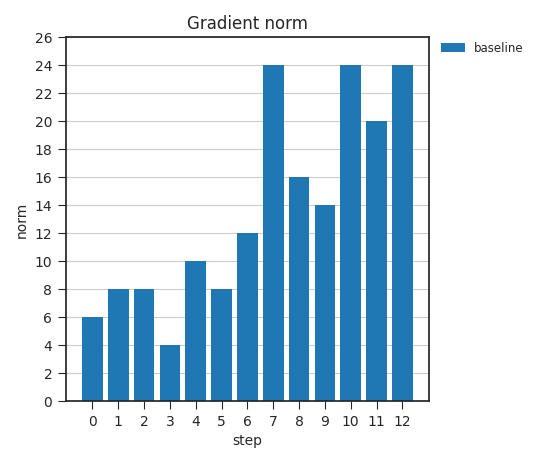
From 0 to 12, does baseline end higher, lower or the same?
higher
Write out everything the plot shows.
Title: Gradient norm
x-axis: step, ticks 0 1 2 3 4 5 6 7 8 9 10 11 12
y-axis: norm, ticks 0 2 4 6 8 10 12 14 16 18 20 22 24 26
Legend: baseline
Values:
baseline: 6 8 8 4 10 8 12 24 16 14 24 20 24
